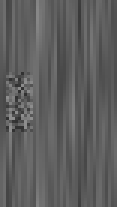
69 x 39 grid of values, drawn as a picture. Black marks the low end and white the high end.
Streaks run downward. An odd patch, rougher than its surroundings, sits in the middle left. Values change most from cell to cell in the middle left. No overall slope runs across the table.
